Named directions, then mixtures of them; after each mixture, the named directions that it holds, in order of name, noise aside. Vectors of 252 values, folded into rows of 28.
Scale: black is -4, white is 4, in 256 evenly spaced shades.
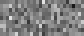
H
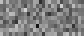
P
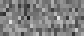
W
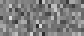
H, P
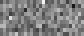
H, P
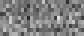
H, W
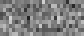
H, W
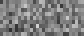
P, W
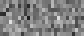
W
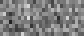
P, W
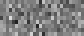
H, P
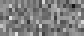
H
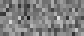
W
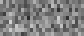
P, W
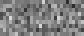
H, W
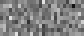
H
